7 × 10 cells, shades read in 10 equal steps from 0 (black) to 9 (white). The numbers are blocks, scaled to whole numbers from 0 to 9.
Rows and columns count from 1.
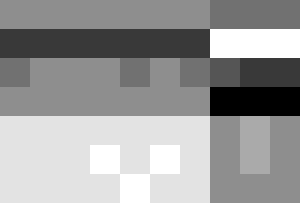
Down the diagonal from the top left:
5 2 5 5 8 9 8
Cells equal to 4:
6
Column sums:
40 41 41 42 41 42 40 31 32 30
